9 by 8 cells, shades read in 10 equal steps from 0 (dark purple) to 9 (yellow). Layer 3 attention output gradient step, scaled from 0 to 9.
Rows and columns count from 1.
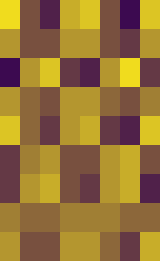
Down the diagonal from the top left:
9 3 8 6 7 6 7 4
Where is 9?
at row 1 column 1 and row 3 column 7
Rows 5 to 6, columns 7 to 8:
1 8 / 7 3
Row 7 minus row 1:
-7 3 6 -4 -6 3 7 -7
